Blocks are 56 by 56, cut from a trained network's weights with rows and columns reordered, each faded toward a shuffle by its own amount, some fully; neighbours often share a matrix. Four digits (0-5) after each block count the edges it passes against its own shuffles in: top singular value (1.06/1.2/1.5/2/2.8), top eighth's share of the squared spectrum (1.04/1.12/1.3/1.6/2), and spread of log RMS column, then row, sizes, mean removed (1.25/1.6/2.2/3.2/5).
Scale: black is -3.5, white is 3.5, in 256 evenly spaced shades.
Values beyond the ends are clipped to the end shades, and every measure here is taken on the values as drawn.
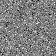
0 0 0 0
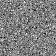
0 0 0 0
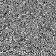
3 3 0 2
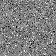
0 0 0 0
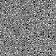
3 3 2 1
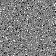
2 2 0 0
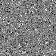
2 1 0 0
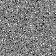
0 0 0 0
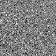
2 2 1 1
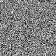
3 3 0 1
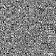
3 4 1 2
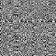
4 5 2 3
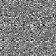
3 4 2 2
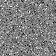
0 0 0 0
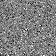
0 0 0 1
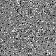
2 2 1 0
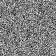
0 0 0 0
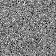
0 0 0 0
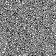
0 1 0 0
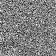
2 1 0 0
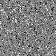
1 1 0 0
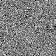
2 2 0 0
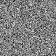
2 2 0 0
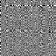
4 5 3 2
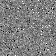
1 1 0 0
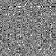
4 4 2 2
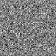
3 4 0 2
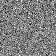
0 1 0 0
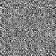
4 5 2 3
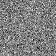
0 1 0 0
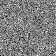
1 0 0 0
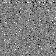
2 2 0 1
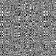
4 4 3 2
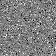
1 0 0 0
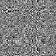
3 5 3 2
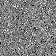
2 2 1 0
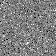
1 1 0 0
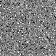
1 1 0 0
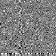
3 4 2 2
